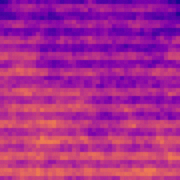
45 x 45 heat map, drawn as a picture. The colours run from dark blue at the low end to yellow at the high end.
Grain: streaks across. Slope: up to the bottom. Stripes: horizontal, repeating 11 times.
